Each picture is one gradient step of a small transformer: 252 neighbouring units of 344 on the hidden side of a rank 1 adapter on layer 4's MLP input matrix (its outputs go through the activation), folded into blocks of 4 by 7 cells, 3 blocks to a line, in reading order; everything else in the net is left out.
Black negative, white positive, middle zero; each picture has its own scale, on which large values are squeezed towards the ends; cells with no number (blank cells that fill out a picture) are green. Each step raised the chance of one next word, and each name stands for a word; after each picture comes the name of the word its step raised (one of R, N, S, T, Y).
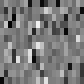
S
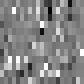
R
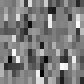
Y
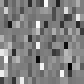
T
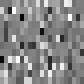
R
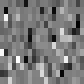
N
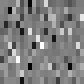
T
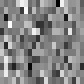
T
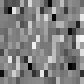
R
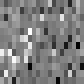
N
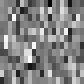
S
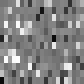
Y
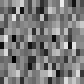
T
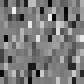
R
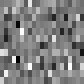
N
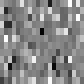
S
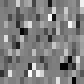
Y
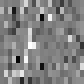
N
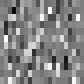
S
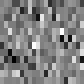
N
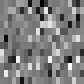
Y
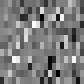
R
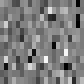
Y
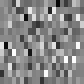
T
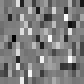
T
